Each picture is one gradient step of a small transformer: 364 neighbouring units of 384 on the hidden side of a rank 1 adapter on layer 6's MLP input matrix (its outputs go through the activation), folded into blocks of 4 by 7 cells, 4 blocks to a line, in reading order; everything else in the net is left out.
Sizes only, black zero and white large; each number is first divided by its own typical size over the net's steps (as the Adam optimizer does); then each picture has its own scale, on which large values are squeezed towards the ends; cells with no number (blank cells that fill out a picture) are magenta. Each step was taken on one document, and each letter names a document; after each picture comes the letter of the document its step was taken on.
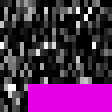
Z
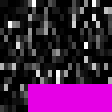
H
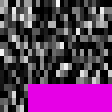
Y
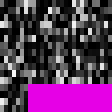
Y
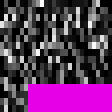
Y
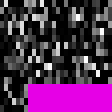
H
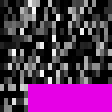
H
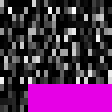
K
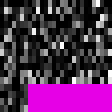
K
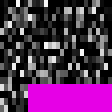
Y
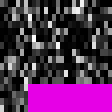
Z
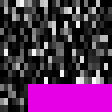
Y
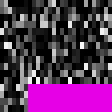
H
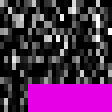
K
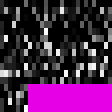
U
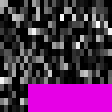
K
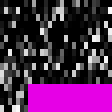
U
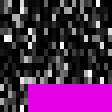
K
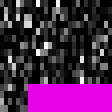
Z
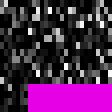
K
